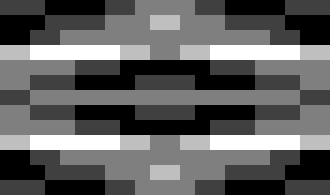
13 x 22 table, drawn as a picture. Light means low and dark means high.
Grain: streaks across. Mirror symmetry: left to right and top to bottom. Slope: none.
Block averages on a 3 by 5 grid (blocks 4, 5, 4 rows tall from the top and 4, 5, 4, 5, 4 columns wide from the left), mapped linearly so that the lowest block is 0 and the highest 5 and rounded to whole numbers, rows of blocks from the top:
3 1 0 1 3 / 2 5 5 5 2 / 3 1 0 1 3
